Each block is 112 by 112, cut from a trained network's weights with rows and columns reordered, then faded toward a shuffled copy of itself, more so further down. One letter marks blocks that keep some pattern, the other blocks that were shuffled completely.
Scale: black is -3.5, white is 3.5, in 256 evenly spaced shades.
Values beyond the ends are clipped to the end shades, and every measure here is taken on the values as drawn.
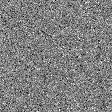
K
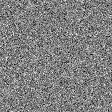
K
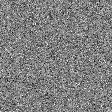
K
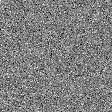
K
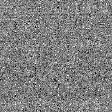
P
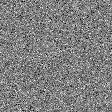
K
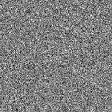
P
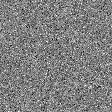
K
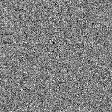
P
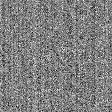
P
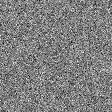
K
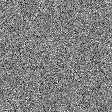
K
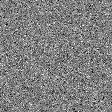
K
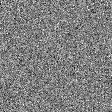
K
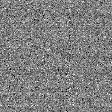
P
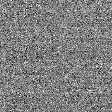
P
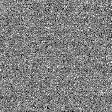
P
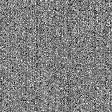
P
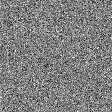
K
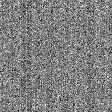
P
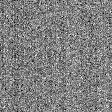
P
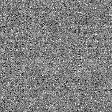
P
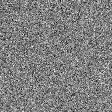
K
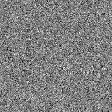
P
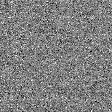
P
